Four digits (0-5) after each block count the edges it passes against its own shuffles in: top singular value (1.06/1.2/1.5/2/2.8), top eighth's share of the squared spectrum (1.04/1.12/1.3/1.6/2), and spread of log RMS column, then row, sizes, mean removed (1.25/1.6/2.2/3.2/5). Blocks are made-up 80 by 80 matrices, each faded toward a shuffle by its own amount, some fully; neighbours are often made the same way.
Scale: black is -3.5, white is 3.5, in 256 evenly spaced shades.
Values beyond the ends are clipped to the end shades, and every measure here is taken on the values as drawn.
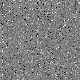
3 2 1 0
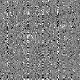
4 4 3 2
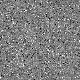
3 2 1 0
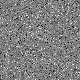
0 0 0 0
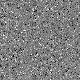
2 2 1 0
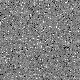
1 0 0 0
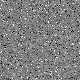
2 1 0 0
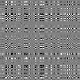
5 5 4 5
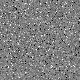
0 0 0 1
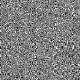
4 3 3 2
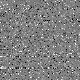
3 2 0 2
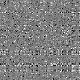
4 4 2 3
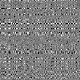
5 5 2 4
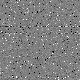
3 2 0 1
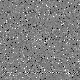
3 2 0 1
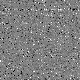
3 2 0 1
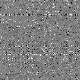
4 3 1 2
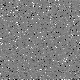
2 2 0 1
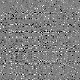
4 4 2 3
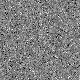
0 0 0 0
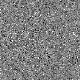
3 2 1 1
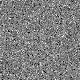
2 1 0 0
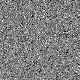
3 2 0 0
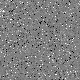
0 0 0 0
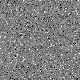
2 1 0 0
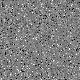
3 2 0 0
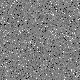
0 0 0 0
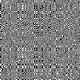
5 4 3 3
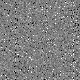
3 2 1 0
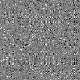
4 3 2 2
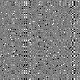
5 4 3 2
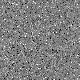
2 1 0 0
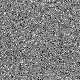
0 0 0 0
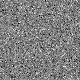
0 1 0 1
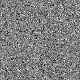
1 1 0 2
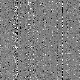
3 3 3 1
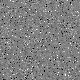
0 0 0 0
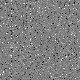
2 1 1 0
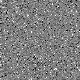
3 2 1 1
